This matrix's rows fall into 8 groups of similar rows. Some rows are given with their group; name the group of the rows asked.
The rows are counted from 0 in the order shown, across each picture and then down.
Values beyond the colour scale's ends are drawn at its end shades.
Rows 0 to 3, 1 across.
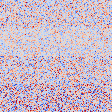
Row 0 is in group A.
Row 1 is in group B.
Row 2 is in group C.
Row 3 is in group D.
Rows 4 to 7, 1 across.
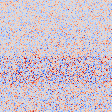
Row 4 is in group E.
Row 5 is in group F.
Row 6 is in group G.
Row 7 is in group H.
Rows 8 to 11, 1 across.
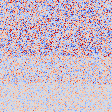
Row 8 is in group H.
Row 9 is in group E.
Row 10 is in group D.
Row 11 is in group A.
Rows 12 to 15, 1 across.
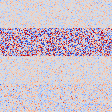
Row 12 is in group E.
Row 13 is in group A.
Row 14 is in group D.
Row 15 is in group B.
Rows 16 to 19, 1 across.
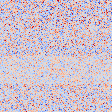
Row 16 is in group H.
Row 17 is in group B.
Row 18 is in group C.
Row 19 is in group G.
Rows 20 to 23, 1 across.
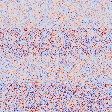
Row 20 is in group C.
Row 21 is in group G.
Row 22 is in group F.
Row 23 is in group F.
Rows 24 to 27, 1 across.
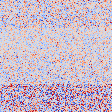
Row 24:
G
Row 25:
F
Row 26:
B
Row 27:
H
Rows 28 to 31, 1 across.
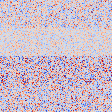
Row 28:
E
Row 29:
D
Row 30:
A
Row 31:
B
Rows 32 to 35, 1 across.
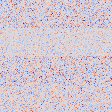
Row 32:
F
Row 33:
A
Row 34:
G
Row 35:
C
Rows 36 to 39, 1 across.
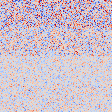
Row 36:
D
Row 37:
C
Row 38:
B
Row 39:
H
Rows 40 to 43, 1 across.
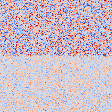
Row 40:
D
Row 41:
D
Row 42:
D
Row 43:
D
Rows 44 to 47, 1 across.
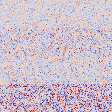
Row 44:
F
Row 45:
H
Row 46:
B
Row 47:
H
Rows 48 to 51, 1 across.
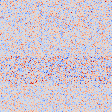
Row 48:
E
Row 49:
B
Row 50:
H
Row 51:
H
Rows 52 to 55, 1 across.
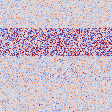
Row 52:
D
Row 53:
F
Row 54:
B
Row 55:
G
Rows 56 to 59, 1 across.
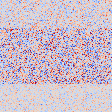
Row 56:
F
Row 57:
E
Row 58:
F
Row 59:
G
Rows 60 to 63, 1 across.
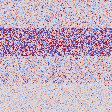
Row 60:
D
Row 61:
C
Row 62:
A
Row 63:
E
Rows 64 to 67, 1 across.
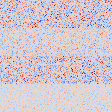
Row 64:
F
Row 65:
B
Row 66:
B
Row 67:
F
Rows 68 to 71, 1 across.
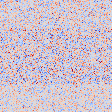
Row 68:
C
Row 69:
H
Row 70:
B
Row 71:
A
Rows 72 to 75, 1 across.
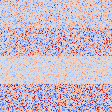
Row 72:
E
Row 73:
D
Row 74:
H
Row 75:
B
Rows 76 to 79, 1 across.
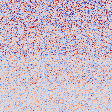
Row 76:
H
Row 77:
G
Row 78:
F
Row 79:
E
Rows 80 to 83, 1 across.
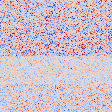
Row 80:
E
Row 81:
E
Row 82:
C
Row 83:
B
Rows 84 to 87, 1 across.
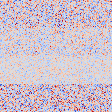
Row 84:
D
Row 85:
B
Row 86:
C
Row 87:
C
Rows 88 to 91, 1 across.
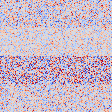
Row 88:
B
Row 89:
E
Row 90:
C
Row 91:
A
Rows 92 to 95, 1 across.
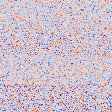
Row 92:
D
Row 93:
D
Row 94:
A
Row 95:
G
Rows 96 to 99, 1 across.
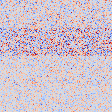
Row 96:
F
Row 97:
F
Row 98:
F
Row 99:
G
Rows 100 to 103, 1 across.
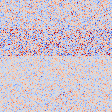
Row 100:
B
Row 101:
E
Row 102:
C
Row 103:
D
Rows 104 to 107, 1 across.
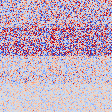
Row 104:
F
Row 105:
G
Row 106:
G
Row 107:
A
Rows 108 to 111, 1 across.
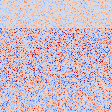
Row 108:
G
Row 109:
F
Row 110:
B
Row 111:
A
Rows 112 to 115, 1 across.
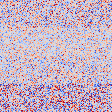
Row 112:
E
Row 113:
H
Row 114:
F
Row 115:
C
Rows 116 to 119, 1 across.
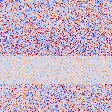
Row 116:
C
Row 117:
D
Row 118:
F
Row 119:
F
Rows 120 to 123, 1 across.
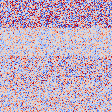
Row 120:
E
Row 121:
B
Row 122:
H
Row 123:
E
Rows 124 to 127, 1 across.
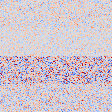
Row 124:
C
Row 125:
H
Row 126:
E
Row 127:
E
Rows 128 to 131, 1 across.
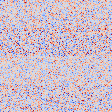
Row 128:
G
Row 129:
G
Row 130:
E
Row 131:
E
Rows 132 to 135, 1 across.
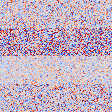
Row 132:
H
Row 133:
E
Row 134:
F
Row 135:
B
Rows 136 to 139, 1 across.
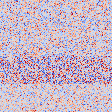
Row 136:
B
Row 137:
G
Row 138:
A
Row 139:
F
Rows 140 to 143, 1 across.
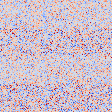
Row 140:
G
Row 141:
E
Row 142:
F
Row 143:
E
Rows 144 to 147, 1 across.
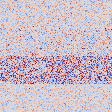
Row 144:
A
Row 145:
F
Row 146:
H
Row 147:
A
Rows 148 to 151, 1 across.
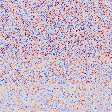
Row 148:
A
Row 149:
A
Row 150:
G
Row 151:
E
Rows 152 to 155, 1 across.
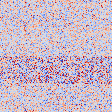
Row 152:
G
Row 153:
G
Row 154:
E
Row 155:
H
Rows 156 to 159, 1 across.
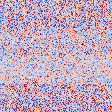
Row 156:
B
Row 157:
G
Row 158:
F
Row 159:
G
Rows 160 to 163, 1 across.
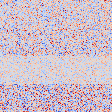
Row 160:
D
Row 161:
G
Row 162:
G
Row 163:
A
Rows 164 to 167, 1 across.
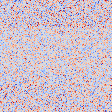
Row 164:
D
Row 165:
B
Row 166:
G
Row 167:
D
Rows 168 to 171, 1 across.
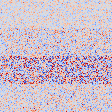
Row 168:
H
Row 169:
B
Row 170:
H
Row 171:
F
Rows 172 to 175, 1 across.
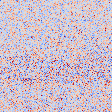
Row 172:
B
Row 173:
F
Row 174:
E
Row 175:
D
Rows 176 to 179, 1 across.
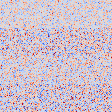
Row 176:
H
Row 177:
A
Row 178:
H
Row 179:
B
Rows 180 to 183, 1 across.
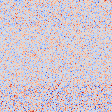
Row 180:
D
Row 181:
F
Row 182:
D
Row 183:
H
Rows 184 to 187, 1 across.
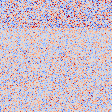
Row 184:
F
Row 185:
G
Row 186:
G
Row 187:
E
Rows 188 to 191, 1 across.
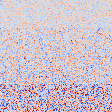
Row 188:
F
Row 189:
B
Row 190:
G
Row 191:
A
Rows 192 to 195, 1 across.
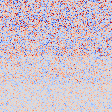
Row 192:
G
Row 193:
H
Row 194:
C
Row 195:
A
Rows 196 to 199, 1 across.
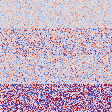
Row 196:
B
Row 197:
G
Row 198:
B
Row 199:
D
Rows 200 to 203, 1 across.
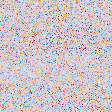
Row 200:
A
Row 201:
H
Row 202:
E
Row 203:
C
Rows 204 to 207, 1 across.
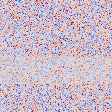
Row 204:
D
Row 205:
D
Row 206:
D
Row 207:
B
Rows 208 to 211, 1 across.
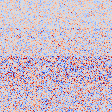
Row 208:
C
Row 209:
C
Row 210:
H
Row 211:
E
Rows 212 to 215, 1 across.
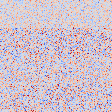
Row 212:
D
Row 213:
D
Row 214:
D
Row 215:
H
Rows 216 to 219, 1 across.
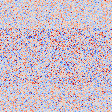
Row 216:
D
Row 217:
C
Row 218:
F
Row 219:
C
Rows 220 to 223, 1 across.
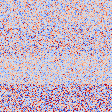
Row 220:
A
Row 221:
C
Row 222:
B
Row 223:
E
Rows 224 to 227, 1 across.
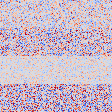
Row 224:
C
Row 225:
A
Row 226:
H
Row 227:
B
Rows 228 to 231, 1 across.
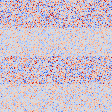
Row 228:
E
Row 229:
A
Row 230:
H
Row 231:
H
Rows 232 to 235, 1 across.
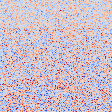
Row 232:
D
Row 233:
G
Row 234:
F
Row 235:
B
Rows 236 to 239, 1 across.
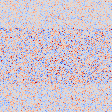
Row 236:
E
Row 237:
C
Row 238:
F
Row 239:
B
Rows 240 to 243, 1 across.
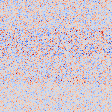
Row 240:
G
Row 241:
A
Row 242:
D
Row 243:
D
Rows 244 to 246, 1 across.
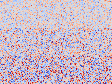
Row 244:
D
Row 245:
D
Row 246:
D
